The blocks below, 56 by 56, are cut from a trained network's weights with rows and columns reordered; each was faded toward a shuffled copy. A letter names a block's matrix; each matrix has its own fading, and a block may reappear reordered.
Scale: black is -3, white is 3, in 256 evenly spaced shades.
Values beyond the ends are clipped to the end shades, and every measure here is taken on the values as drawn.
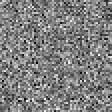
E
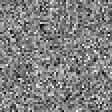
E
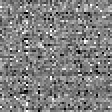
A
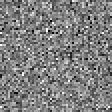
E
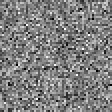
E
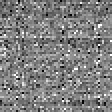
A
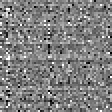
A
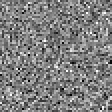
E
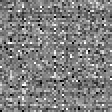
A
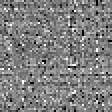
A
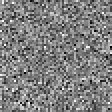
E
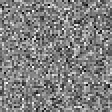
E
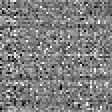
A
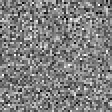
E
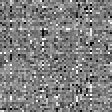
A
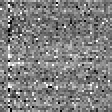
A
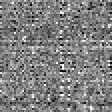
A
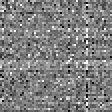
A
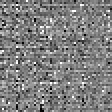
A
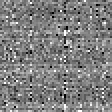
A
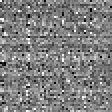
A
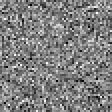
E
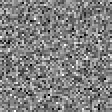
E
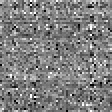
A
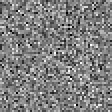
E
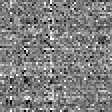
A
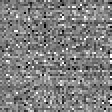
A
